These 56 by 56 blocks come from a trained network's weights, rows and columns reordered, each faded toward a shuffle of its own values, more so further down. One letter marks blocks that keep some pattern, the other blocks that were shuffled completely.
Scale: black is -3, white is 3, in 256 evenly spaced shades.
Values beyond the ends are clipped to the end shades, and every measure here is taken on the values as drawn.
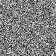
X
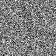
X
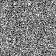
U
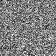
U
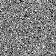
U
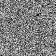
U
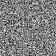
U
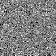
U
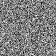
X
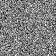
U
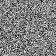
X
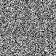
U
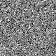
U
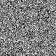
X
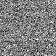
U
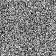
U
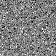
X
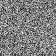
U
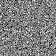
X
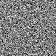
U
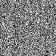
U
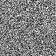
X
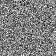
X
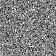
X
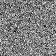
X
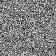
X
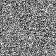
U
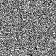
X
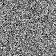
X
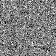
X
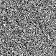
X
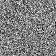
X
